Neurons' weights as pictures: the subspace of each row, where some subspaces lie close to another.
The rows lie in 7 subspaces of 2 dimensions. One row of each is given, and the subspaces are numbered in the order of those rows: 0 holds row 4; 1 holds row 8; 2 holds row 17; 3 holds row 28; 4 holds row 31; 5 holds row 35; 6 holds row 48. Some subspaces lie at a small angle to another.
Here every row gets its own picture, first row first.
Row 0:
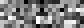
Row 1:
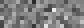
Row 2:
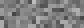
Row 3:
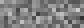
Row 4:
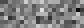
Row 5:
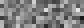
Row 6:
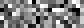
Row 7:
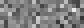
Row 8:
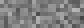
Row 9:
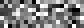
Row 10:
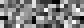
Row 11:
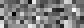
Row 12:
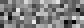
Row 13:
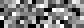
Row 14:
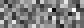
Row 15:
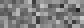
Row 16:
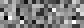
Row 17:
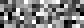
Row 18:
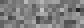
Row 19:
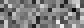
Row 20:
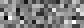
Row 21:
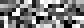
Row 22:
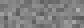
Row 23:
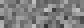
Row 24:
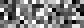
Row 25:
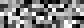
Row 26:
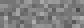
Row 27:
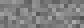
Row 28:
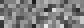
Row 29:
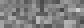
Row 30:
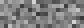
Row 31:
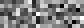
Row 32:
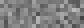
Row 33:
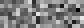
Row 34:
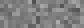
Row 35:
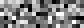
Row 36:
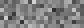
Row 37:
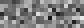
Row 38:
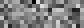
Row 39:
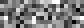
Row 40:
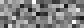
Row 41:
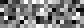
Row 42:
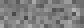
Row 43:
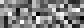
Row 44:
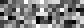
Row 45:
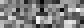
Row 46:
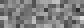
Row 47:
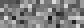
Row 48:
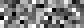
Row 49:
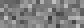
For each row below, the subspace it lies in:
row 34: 4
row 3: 1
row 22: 6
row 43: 1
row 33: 4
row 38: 5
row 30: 5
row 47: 5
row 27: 4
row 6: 4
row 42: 0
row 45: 0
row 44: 0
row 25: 6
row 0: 0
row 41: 0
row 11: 2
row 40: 5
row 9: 5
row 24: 2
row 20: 2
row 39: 3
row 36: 2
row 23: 3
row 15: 4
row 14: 1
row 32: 1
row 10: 3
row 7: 1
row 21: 6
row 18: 0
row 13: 6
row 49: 5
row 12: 2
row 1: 3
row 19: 1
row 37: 4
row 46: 3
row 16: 2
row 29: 0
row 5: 3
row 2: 6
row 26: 6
